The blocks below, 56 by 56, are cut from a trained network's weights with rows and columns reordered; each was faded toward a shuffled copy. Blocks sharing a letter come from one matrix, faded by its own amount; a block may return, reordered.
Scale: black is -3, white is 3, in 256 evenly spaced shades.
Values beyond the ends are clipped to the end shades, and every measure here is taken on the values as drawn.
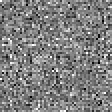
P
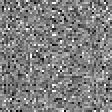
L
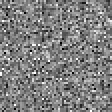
P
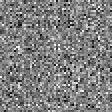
L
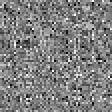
L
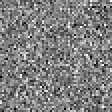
P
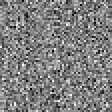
L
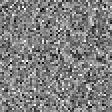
P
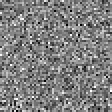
P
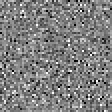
L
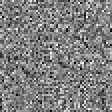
L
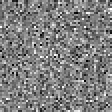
P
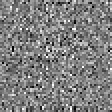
L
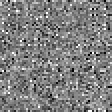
L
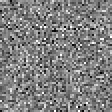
P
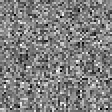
L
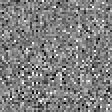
L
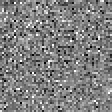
L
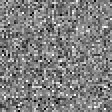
P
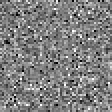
L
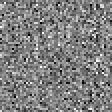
P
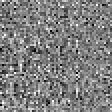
L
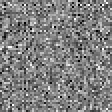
P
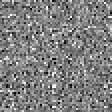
L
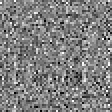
L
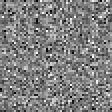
L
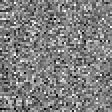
P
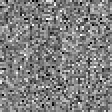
P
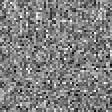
L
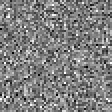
P
